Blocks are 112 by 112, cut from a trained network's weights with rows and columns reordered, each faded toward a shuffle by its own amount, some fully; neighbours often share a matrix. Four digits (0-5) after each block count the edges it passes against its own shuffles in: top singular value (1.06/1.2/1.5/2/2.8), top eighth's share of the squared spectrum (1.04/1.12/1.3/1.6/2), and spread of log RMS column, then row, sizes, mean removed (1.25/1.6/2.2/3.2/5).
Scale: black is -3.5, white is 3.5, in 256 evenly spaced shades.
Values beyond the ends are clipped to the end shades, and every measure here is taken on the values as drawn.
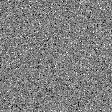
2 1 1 1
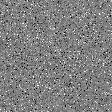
2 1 0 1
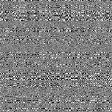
4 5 1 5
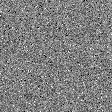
0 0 0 0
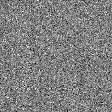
2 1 0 0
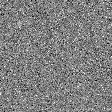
1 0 0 0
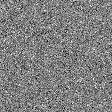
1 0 0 0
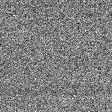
2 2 0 0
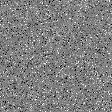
2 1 0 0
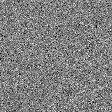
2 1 0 0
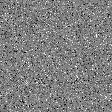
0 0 0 0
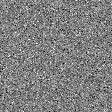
0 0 0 0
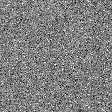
0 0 0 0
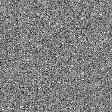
2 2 0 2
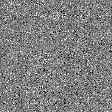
2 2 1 2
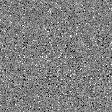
3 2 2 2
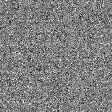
2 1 0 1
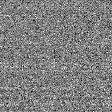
2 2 1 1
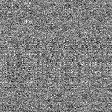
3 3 1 2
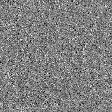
2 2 1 1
